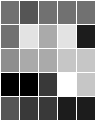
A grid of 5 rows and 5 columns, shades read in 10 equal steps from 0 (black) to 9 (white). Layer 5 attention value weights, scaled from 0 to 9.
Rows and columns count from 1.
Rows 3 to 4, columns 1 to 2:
5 6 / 0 0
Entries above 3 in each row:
4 4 5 2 0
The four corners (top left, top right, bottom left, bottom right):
4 4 3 1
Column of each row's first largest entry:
1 2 4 4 1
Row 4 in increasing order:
0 0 2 7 9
